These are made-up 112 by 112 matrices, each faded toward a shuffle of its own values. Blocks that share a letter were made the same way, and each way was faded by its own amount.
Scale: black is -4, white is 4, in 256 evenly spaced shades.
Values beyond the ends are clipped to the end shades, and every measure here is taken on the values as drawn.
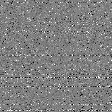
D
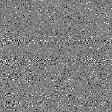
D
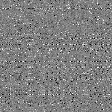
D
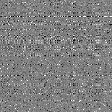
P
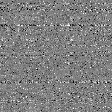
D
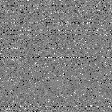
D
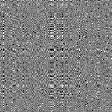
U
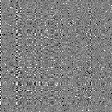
U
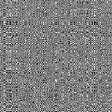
U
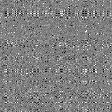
P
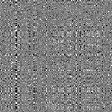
U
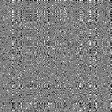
U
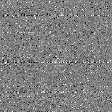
D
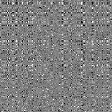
U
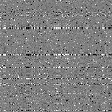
P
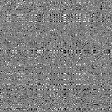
P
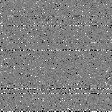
P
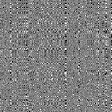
U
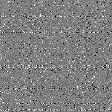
D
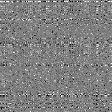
P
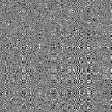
U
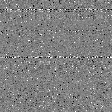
D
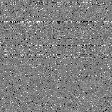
D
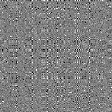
U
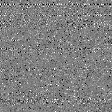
D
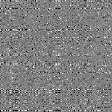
P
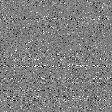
D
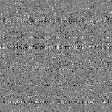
P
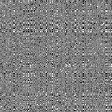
U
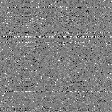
D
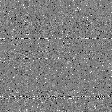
D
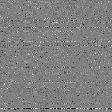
P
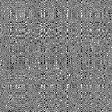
U
